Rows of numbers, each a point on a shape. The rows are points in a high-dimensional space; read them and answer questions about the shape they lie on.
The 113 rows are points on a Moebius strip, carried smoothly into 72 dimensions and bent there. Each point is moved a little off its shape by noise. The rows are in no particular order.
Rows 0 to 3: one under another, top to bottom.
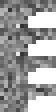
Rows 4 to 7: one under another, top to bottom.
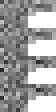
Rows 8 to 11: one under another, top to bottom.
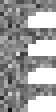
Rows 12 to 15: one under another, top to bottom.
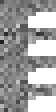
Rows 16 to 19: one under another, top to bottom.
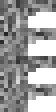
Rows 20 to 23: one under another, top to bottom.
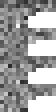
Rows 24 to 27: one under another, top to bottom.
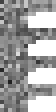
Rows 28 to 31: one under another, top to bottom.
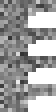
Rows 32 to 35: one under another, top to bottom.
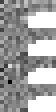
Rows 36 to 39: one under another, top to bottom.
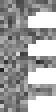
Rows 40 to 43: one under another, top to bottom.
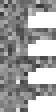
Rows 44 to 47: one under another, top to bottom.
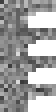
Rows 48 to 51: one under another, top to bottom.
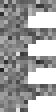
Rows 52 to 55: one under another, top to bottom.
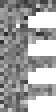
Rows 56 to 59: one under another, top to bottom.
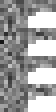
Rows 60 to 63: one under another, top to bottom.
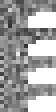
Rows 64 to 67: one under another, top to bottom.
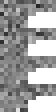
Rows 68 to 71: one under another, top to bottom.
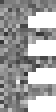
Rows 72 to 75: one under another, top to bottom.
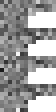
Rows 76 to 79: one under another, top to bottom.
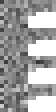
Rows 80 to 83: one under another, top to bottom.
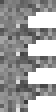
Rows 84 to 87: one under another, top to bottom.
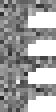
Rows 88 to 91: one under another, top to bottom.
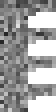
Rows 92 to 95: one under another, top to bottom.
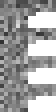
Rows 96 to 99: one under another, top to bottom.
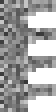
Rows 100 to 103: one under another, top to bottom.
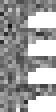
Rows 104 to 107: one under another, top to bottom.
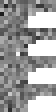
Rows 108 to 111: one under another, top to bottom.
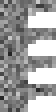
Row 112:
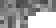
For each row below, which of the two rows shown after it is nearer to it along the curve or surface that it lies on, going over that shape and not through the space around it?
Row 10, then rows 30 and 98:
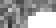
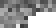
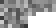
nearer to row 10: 30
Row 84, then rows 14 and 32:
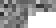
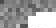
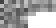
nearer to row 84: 32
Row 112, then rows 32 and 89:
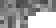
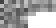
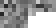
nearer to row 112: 32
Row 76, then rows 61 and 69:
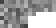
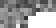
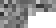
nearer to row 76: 61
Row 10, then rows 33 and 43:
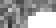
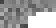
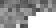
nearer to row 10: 43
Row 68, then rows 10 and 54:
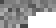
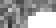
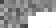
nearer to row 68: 54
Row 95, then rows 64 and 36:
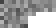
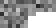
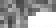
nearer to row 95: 36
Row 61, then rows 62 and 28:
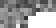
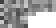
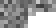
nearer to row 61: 62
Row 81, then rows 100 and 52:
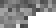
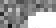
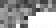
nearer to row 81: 52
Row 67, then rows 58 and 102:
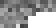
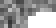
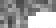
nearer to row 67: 102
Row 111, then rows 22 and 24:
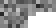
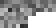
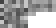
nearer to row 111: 24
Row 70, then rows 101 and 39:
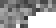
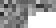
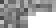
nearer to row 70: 39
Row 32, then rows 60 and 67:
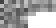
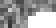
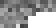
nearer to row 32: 67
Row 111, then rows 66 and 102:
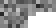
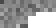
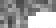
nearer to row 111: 102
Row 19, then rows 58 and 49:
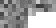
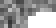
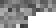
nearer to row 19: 58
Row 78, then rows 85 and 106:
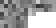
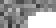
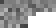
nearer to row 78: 85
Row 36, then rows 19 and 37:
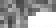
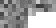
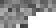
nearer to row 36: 37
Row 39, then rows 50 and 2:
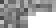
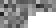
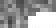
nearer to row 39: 50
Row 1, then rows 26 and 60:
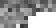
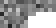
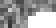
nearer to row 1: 60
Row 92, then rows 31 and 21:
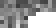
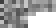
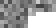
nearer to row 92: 31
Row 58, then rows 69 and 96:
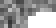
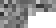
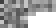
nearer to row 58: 69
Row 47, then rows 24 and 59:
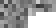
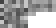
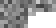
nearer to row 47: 59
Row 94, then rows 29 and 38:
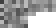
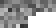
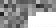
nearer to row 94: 29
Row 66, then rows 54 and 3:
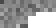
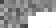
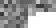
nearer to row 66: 54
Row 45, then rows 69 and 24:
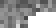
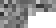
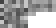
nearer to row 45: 24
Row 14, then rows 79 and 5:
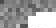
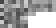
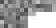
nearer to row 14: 79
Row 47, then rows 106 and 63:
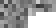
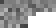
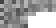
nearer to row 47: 63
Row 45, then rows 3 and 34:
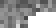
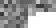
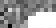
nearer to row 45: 34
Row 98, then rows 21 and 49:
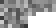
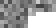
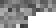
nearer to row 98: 49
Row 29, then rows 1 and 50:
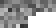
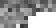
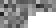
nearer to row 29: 1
